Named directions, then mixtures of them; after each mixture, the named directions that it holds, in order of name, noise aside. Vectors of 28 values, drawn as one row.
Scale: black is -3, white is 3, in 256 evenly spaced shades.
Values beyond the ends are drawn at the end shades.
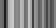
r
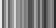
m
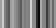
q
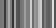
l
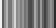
m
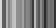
m, r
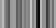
q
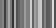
l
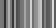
l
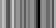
l, q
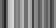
r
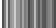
m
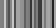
l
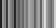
m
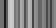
r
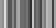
l, r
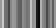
q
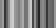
q, r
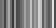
l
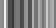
r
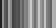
l, m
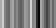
q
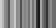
m, q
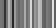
l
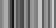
l, r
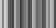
m, r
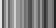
m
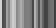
m, r
